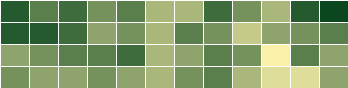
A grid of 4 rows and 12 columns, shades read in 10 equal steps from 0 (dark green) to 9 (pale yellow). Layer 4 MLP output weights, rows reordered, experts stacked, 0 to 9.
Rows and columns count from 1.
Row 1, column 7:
6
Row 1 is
1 3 2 4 3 6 6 2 4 6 1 0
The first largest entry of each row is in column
6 9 10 10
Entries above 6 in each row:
0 1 1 2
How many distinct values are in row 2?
7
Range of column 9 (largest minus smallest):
3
